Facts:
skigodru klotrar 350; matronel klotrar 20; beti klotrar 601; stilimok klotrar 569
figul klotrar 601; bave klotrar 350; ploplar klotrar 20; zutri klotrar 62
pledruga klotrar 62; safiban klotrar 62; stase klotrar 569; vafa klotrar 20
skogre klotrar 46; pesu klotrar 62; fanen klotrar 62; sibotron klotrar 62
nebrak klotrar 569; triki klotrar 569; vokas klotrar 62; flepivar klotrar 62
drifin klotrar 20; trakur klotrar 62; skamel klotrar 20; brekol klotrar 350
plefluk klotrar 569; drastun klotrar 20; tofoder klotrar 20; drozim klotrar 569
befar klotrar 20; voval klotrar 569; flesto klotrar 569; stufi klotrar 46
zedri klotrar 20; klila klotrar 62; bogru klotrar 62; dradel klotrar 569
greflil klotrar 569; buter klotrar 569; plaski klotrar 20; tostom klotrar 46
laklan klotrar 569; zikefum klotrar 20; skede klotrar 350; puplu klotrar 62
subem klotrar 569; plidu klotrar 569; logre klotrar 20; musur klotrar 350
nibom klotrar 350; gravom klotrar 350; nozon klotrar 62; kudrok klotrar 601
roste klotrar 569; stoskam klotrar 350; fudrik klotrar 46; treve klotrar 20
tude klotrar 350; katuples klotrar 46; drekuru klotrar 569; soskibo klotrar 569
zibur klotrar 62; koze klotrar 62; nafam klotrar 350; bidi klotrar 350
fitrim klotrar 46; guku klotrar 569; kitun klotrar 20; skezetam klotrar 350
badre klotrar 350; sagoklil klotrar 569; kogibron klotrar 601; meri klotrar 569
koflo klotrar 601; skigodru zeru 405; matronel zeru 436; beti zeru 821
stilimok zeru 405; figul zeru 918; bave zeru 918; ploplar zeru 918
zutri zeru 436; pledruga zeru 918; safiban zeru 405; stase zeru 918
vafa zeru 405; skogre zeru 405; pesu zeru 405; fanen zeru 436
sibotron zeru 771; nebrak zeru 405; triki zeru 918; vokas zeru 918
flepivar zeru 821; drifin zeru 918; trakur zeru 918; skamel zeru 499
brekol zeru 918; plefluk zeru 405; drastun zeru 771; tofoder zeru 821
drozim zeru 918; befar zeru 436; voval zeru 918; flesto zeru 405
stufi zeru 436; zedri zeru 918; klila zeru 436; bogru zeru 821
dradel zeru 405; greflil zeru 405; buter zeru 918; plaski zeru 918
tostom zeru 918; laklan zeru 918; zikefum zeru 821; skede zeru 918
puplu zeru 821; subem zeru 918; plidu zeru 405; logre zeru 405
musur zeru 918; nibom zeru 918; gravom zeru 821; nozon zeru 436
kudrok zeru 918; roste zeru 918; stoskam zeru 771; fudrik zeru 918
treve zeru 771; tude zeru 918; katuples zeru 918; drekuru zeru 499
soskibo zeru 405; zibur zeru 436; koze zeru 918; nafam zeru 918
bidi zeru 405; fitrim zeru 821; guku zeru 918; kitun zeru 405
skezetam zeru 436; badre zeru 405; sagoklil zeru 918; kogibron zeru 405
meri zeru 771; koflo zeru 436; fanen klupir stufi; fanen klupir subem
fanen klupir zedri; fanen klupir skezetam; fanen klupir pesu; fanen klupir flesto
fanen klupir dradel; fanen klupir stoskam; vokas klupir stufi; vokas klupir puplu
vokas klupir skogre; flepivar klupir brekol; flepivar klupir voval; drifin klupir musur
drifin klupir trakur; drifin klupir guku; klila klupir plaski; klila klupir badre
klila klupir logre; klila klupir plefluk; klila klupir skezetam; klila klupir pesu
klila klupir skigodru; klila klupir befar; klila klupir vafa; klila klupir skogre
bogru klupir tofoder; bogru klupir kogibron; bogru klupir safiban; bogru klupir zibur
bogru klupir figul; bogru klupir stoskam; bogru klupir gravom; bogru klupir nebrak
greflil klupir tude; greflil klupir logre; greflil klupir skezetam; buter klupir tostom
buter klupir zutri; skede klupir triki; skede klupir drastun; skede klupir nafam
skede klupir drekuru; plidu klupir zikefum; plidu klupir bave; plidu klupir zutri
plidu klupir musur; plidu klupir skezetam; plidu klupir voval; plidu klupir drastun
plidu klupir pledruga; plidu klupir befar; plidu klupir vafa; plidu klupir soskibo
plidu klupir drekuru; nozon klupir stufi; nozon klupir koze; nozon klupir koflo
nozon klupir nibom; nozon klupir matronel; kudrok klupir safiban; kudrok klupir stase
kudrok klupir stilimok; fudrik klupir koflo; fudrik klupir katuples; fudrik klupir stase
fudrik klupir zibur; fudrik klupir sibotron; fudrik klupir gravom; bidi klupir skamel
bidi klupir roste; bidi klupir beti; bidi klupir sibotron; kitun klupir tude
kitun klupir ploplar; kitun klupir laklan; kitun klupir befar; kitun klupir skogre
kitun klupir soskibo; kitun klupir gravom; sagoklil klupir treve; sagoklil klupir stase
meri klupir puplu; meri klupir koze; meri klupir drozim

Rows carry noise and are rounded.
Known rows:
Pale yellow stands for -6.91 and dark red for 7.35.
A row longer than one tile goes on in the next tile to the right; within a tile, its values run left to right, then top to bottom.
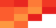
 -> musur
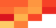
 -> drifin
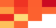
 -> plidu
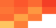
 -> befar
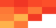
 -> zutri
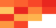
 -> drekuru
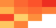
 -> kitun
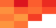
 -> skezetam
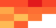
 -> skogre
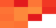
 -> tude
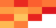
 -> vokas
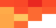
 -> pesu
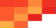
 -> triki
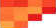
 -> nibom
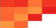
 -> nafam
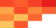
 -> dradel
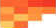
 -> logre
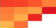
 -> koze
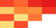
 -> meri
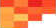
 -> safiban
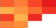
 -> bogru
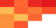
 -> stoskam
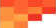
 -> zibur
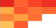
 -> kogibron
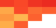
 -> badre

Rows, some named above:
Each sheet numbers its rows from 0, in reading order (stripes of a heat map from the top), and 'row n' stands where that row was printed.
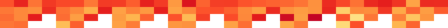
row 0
tude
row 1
drozim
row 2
puplu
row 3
klila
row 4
katuples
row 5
sagoklil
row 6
meri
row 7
treve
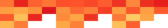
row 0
vokas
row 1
zibur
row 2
drastun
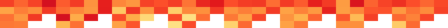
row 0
gravom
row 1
buter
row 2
skamel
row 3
meri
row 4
stufi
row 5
puplu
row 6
klila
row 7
koflo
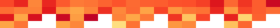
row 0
skede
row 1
fudrik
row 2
matronel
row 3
flepivar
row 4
plidu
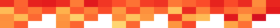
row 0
stoskam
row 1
sibotron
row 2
vafa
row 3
drekuru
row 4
skede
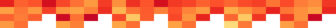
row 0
beti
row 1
kudrok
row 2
greflil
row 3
tostom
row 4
nozon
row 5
stase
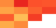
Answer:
fanen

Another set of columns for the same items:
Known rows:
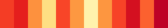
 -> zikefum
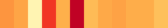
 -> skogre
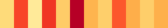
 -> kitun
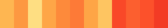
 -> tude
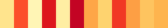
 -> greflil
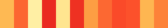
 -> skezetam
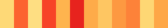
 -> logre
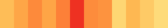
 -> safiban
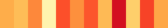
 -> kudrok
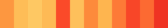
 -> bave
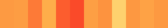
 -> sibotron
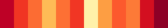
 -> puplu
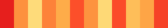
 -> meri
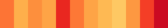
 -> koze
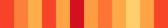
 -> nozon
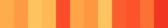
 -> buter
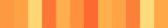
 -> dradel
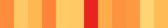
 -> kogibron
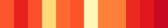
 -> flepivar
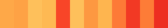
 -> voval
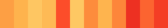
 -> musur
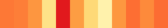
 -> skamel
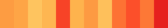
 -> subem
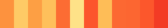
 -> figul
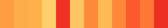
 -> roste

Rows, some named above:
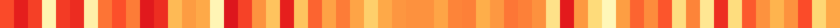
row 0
bogru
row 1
sagoklil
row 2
stoskam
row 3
skamel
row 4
plidu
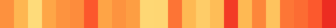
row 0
bidi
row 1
nibom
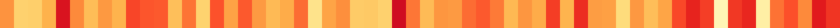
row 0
tostom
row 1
vafa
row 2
katuples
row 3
pesu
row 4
bogru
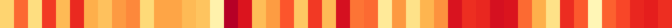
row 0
logre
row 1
fudrik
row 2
beti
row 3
fitrim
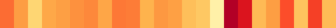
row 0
stoskam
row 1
fudrik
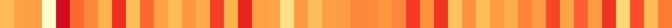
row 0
stase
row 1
pesu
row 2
zibur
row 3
zutri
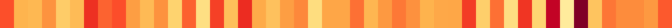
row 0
koflo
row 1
logre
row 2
drastun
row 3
klila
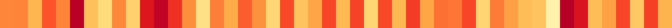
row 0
vokas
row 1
meri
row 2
befar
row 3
fudrik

